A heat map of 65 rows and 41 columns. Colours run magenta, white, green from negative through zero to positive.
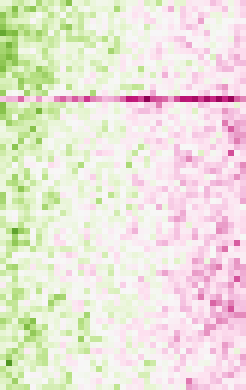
Row 17 differs from the rows beside it. No regular stripes run through it. Values rise toward the left. The top left is the ninth with the highest average.
